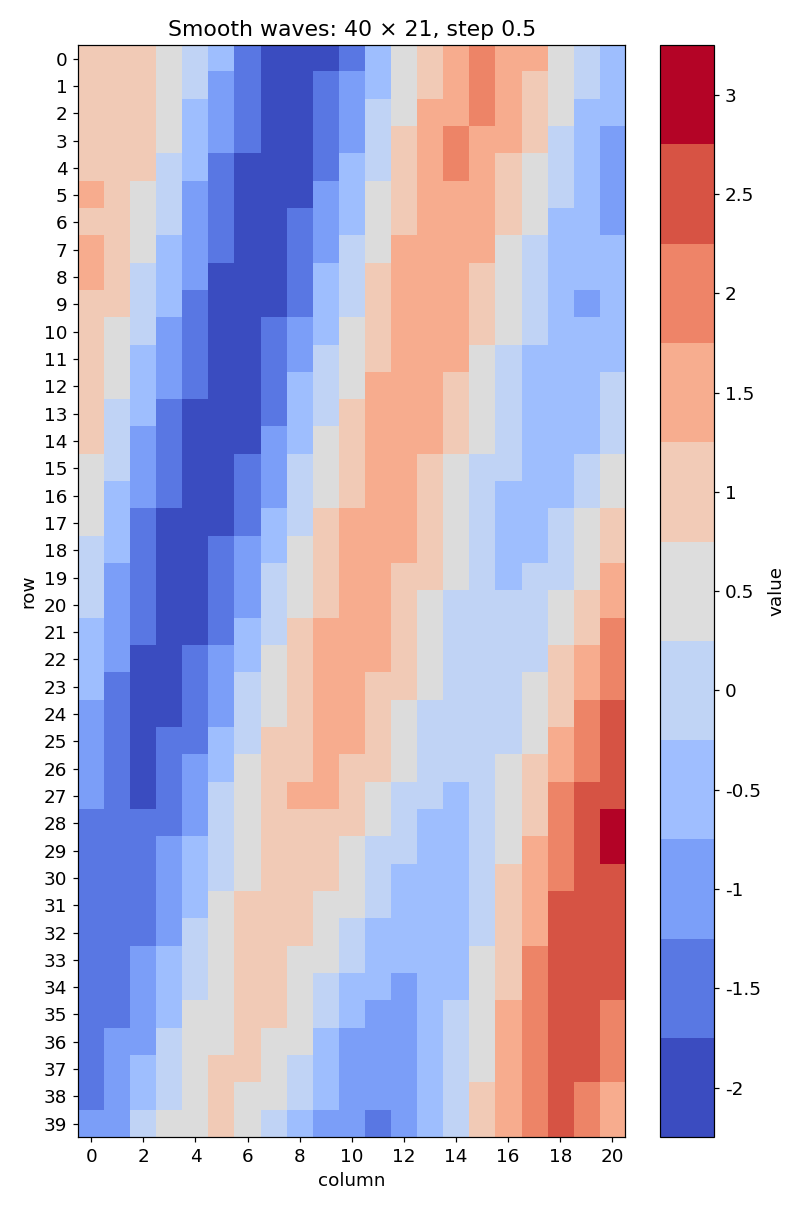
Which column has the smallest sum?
4
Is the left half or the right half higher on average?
right
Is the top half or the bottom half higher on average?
bottom
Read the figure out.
Title: Smooth waves: 40 × 21, step 0.5
x-axis: column, ticks 0 2 4 6 8 10 12 14 16 18 20
y-axis: row, ticks 0 1 2 3 4 5 6 7 8 9 10 11 12 13 14 15 16 17 18 19 20 21 22 23 24 25 26 27 28 29 30 31 32 33 34 35 36 37 38 39 (0 at the top)
Colour bar: value, ticks -2 -1.5 -1 -0.5 0 0.5 1 1.5 2 2.5 3
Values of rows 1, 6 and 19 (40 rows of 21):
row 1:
1 1 1 0.5 0 -1 -1.5 -2 -2 -1.5 -1 -0.5 0.5 1 1.5 2 1.5 1 0.5 0 -0.5
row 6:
1 1 0.5 0 -1 -1.5 -2 -2 -1.5 -1 -0.5 0.5 1 1.5 1.5 1.5 1 0.5 -0.5 -0.5 -1
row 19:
0 -1 -1.5 -2 -2 -1.5 -1 0 0.5 1 1.5 1.5 1 1 0.5 0 -0.5 0 0 0.5 1.5
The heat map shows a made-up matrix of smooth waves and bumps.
